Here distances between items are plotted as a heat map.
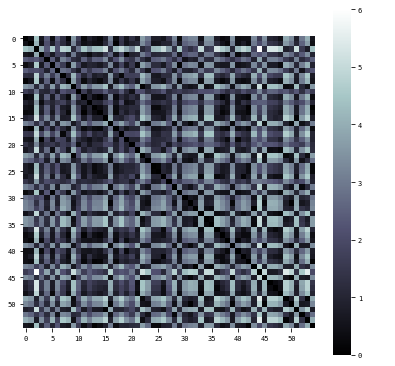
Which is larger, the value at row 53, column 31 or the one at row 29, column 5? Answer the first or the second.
the first
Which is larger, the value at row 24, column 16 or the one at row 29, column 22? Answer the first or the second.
the second
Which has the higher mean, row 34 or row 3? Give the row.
34
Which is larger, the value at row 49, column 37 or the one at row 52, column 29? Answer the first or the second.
the first
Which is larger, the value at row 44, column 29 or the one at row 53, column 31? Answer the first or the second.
the first
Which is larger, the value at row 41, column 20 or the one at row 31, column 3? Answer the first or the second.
the second
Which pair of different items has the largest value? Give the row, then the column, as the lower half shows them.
44, 2
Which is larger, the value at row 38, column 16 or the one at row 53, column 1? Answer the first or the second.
the second
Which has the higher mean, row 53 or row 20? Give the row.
53
